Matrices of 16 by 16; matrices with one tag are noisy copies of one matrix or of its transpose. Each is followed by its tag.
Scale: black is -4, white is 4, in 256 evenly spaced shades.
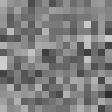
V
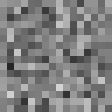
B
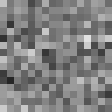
V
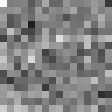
V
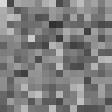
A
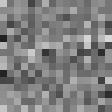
V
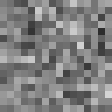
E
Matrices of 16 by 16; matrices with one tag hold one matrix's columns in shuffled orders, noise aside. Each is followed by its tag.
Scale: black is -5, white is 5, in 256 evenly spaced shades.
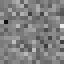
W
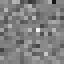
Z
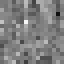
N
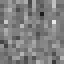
N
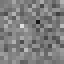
W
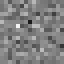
W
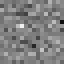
W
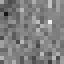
N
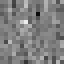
N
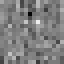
N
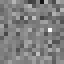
Z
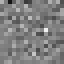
Z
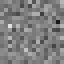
W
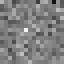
Z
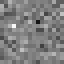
W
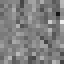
N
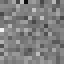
Z
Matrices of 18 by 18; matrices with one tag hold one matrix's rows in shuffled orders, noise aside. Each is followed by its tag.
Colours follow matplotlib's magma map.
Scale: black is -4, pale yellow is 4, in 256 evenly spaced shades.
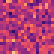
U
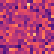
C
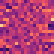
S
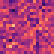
U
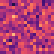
U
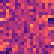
S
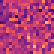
C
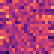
S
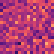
C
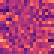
S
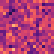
U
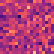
C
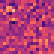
U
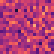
C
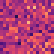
C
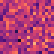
C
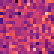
C
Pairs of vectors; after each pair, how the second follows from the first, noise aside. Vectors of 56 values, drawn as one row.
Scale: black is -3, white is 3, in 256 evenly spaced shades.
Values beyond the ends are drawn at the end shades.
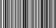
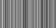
shrunk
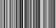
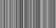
shrunk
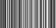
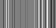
partly zeroed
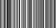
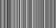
shrunk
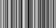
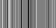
partly zeroed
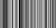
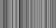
shrunk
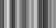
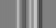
partly zeroed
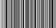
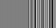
partly zeroed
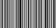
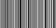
partly zeroed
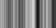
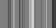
partly zeroed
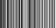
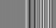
partly zeroed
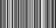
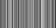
shrunk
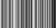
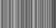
shrunk
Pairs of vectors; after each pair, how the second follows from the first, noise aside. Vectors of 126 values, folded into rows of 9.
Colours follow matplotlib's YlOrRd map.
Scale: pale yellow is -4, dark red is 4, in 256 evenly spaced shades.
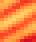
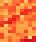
sign-scrambled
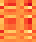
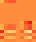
partly zeroed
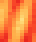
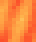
shrunk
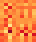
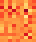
reversed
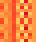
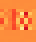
partly zeroed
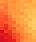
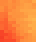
shrunk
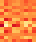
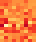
sign-scrambled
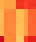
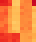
reversed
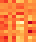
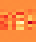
partly zeroed
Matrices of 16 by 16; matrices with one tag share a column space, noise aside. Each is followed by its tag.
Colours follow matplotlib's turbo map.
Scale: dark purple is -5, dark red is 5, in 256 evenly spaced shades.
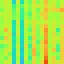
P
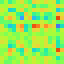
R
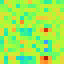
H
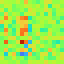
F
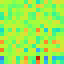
H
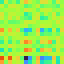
H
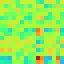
H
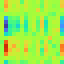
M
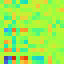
H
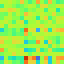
H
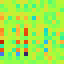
F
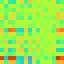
H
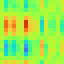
M
